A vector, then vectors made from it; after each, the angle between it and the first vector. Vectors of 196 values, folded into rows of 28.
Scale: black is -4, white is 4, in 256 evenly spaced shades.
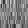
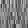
nearly parallel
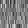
nearly opposite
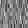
orthogonal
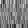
nearly parallel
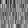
nearly opposite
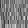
partly opposed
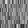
partly aligned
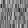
partly aligned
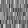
partly aligned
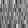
partly aligned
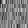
partly opposed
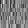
nearly opposite
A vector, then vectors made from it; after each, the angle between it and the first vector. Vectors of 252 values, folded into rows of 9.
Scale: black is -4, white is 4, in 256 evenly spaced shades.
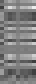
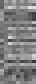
nearly parallel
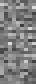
partly aligned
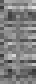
nearly parallel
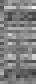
nearly parallel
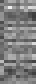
nearly parallel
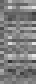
nearly parallel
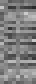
nearly opposite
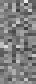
orthogonal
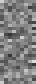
partly opposed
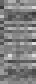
nearly parallel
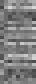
nearly parallel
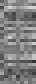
nearly parallel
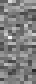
partly aligned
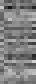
nearly opposite
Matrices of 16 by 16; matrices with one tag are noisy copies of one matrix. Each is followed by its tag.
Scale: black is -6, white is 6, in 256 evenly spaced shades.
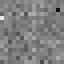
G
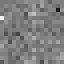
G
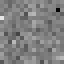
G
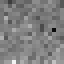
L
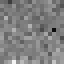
L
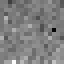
L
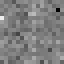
G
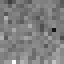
L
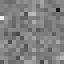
G
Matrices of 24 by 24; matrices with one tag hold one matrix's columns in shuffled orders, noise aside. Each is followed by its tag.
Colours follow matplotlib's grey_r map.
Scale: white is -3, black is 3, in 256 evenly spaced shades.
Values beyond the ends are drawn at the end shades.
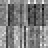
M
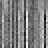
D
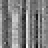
D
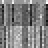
M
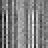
D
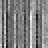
D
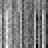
D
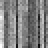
D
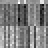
M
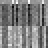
M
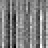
D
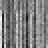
D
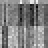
M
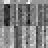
M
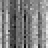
D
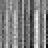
D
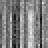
D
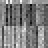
M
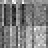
M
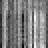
D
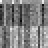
M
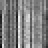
D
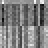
M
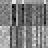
M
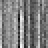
D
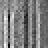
D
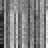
D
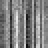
D
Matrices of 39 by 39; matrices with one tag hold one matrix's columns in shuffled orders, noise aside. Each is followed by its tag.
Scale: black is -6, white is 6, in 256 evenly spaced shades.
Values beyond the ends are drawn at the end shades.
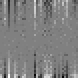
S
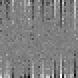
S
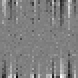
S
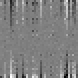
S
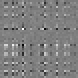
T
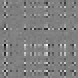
T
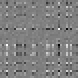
T
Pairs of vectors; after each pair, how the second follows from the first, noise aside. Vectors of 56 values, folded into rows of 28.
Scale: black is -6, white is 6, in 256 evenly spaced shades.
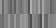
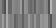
wrapped around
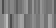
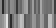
scaled up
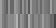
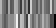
scaled up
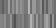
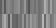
wrapped around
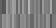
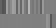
partly zeroed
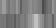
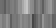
wrapped around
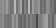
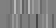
partly zeroed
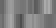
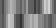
scaled up
